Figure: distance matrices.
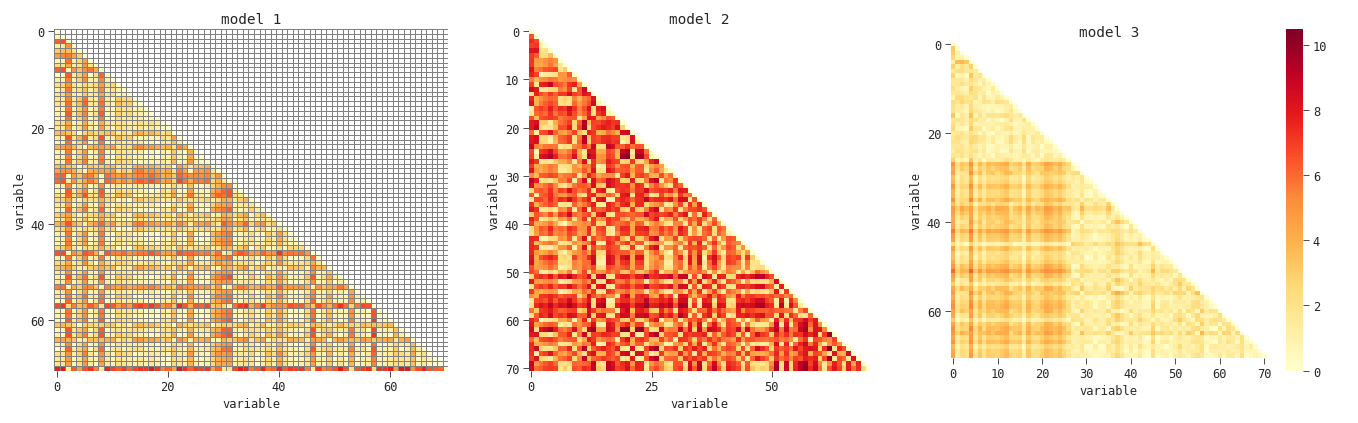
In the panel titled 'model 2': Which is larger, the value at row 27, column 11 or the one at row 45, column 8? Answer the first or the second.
the first
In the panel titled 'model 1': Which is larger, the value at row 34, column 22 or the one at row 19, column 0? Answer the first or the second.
the second
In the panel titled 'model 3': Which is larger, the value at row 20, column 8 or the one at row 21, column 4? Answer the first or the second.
the second
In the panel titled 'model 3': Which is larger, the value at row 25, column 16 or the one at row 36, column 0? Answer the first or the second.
the second
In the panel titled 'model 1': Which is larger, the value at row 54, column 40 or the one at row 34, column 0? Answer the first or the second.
the first
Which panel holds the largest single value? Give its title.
model 2
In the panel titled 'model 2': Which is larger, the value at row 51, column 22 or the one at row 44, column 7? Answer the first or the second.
the first
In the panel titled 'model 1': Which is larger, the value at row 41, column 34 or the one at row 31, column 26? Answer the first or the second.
the second
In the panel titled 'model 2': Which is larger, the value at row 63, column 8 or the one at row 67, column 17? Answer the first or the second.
the first
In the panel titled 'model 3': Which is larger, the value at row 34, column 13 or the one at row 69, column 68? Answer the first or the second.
the first
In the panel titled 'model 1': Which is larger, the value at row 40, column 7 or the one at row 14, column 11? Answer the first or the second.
the first
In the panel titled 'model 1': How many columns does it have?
71
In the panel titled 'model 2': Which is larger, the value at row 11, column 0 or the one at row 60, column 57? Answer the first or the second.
the second
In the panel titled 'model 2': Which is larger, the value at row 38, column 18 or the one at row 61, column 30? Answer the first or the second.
the first
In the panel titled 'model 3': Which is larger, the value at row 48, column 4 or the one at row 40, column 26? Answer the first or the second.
the first
